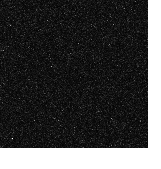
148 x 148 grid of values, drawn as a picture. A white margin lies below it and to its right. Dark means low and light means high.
Grain: fine. Slope: none. Average level on the scale: 10%. Odd rows or columns: none. Stripes: none. Histogram: skewed, a long tail of high values.
